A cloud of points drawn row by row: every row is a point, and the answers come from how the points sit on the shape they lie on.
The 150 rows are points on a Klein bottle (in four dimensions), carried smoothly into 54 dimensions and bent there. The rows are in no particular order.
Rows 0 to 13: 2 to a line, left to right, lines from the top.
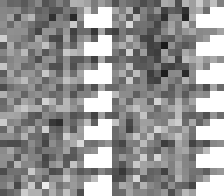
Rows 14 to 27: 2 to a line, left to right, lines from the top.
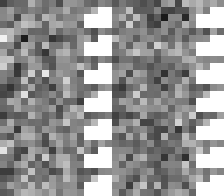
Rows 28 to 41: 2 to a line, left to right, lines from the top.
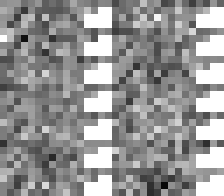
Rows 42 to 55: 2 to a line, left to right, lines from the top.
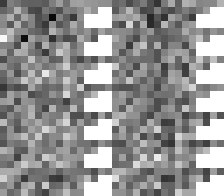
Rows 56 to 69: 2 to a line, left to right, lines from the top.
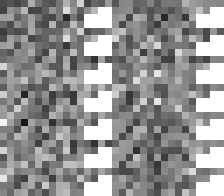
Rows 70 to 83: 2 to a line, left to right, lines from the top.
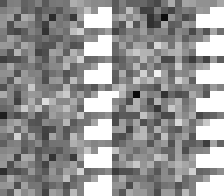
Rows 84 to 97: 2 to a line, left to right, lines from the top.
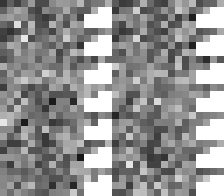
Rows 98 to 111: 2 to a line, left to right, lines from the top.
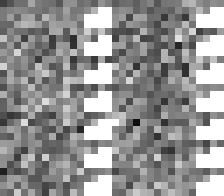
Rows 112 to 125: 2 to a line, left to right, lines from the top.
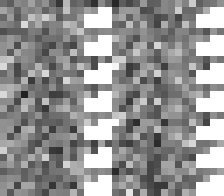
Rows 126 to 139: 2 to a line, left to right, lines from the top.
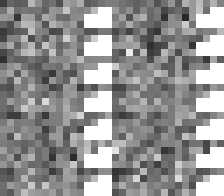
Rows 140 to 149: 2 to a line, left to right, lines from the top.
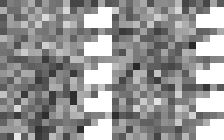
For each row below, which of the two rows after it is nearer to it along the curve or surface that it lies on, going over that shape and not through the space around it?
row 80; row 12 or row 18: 18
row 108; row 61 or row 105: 105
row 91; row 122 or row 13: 122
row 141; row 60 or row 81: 60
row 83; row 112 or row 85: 85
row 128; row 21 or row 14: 21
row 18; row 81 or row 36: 36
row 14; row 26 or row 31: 31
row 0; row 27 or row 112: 27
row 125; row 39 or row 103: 103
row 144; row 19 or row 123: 123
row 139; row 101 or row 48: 101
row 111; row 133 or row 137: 133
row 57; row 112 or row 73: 73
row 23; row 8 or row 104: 104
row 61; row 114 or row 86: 86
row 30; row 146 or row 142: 146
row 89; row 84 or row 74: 74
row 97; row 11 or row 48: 48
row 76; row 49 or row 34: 34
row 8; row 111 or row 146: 111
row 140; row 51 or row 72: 51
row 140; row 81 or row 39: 39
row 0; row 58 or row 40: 40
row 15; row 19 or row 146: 146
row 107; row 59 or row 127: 59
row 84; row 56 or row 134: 56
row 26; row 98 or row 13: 13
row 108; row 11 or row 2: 2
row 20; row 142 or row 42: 142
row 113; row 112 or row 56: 56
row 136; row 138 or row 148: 148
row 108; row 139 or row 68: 68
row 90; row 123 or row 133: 123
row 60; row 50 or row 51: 51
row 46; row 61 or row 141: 141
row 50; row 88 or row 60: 60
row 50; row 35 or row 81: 35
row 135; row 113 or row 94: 94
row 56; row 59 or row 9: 9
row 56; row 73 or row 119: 73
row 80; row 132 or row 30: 30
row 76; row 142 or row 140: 140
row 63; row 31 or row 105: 105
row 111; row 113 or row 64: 113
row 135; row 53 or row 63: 53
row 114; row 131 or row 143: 143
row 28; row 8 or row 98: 8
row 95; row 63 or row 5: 5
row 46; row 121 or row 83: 83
